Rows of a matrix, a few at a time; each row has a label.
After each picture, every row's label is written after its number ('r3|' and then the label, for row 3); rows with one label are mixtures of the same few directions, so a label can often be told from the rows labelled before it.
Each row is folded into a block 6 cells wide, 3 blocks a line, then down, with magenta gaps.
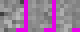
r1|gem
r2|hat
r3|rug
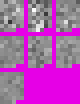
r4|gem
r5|rug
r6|gem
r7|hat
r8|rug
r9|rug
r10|hat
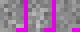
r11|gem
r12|rug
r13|hat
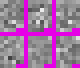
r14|gem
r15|rug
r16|gem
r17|gem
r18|gem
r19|gem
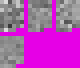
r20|hat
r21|rug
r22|gem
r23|gem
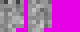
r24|hat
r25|rug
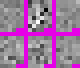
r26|rug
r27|gem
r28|gem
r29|gem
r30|rug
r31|gem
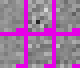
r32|hat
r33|gem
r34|hat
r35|hat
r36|hat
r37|hat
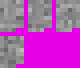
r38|hat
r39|hat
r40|rug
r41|rug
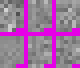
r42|rug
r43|hat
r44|rug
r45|rug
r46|hat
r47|rug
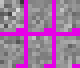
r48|gem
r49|rug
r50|rug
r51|rug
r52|hat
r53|rug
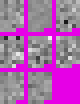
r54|hat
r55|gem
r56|gem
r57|hat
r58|gem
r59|gem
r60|hat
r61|gem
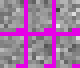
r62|gem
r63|hat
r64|hat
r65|gem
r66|gem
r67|gem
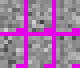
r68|hat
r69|gem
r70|hat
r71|rug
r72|hat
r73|hat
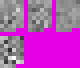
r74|gem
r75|rug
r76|gem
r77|gem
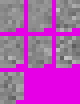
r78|rug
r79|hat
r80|hat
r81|gem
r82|rug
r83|gem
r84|rug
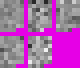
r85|gem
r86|hat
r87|hat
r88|gem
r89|hat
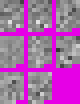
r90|gem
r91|gem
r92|gem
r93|gem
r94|rug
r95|gem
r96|rug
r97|gem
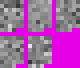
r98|rug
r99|gem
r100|hat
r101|hat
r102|hat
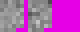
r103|hat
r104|gem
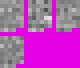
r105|hat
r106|hat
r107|hat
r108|hat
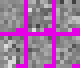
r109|rug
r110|hat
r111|hat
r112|rug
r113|gem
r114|gem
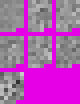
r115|hat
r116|rug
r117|hat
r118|rug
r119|hat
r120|hat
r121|gem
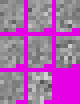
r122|gem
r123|hat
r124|gem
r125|rug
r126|gem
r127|rug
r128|hat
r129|rug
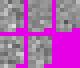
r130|rug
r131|gem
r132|gem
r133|hat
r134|rug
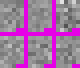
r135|rug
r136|rug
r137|hat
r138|hat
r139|hat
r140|rug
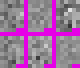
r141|rug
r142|rug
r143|rug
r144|rug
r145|gem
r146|hat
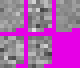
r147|hat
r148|hat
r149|hat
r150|gem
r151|hat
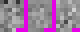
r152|hat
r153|rug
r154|gem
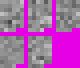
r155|gem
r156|hat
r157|rug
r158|hat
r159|gem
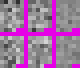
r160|hat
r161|hat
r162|gem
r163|rug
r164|rug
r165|hat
